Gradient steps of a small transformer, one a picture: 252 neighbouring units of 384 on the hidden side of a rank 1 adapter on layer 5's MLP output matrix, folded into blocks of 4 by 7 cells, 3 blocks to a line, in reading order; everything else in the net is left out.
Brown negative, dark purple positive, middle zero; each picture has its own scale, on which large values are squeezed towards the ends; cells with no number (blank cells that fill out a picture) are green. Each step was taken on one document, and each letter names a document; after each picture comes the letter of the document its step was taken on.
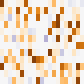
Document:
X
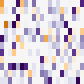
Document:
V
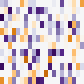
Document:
X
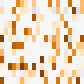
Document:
V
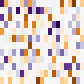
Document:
X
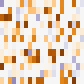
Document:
X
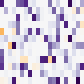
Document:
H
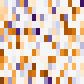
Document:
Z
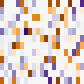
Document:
H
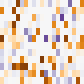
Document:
V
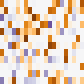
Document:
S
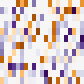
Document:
V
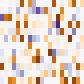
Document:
X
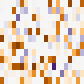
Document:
V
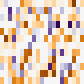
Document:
X
